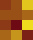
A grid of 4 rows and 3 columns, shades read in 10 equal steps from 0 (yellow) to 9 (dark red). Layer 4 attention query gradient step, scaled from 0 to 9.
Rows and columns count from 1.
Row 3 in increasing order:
0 7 9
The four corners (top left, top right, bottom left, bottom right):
7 1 5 8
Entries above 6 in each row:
1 0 2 1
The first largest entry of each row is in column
1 1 2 3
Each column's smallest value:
5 3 0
